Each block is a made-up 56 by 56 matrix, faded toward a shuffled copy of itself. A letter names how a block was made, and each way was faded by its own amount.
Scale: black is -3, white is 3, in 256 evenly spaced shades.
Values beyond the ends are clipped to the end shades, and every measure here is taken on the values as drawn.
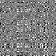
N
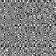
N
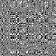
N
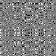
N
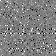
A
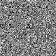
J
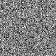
J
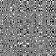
N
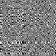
N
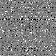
A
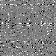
A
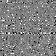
A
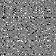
A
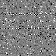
A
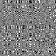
N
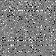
A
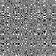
N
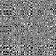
N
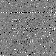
A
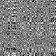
N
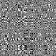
N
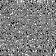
A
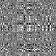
N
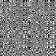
N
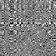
N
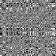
N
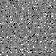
A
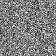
J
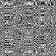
N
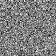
J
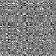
N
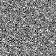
J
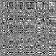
N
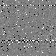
A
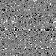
A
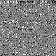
A
